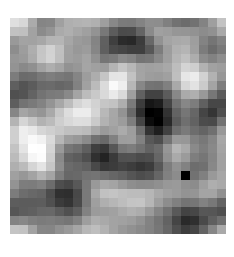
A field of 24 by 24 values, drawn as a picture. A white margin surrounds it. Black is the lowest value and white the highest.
The halves do not mirror each other. A single lone cell is far lower than the cells round it. The ninth with the highest average is the middle left. The middle right is the ninth with the lowest average.
